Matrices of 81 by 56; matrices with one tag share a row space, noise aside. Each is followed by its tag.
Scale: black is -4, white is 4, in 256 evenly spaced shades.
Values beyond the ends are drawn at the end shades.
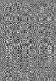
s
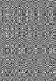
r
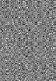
r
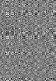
r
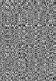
r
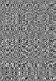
r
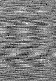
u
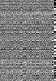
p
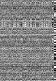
p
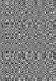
r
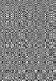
r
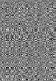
r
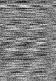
u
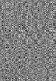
r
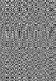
r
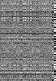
p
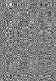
s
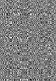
s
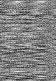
u
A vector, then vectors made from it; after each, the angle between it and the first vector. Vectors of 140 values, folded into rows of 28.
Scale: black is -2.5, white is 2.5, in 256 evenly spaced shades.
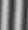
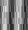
nearly parallel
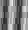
nearly opposite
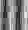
nearly opposite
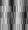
nearly parallel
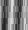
nearly opposite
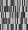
orthogonal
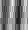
nearly opposite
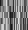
partly aligned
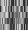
partly aligned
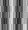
nearly opposite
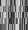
partly aligned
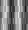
nearly parallel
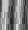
nearly parallel
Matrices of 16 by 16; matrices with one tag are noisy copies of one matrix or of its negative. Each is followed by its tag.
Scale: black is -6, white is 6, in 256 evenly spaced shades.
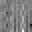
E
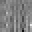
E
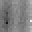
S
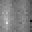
S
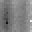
S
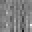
E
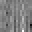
E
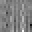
E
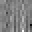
E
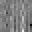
E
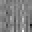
E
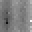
S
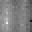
S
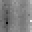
S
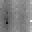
S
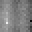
S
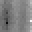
S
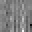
E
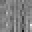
E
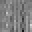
E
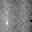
S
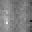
S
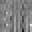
E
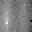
S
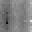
S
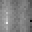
S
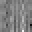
E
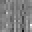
E
